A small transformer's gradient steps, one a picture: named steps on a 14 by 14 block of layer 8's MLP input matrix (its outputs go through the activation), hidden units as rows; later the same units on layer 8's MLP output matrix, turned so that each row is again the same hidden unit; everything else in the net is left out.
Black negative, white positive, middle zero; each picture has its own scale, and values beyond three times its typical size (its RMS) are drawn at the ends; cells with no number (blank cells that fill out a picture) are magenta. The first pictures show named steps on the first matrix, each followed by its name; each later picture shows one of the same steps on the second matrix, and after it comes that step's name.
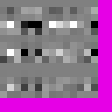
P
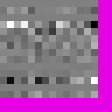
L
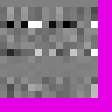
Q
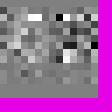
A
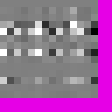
Q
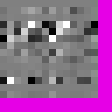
L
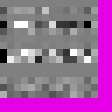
P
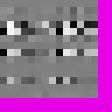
Q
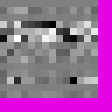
L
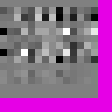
A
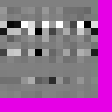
Q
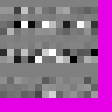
P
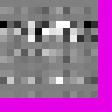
L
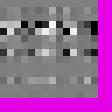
Q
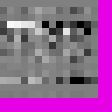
L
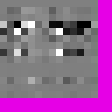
Q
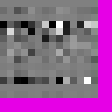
L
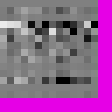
L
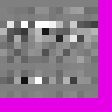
L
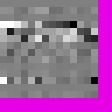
L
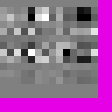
A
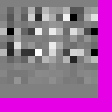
A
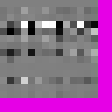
Q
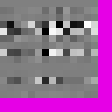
Q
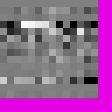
L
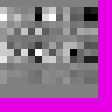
A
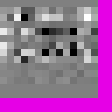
A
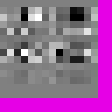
A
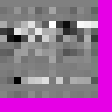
L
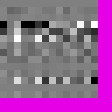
L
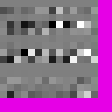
P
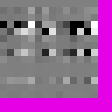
Q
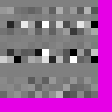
P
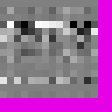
L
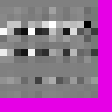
Q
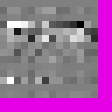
L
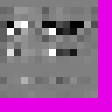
Q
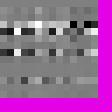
Q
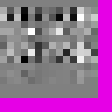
A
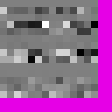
P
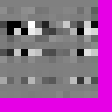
Q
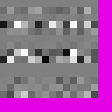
P
